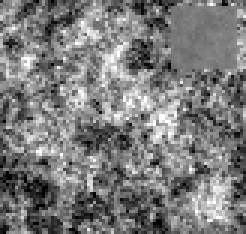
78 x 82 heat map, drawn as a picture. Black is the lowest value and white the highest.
Calmest part: top right. Ninth with the lowest average: bottom left. Grain: blotchy. Odd patch: calmer, in the top right. Slope: none. Odd rows or columns: none.
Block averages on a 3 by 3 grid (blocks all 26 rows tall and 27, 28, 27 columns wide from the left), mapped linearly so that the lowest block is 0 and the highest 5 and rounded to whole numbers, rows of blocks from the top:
343 | 553 | 014
